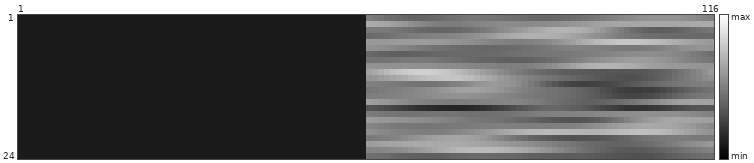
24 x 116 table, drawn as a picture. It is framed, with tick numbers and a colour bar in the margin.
It is made of 1 by 2 panels. Panel 1,1: very low, flat. Panel 1,2: middling, streaked across, strong in contrast.
